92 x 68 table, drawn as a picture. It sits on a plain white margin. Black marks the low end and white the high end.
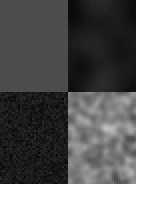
It is made of 2 by 2 panels. Panel 1,1: low, flat. Panel 1,2: very low, smooth, faint in contrast. Panel 2,1: very low, fine-grained, faint in contrast. Panel 2,2: middling, blotchy.
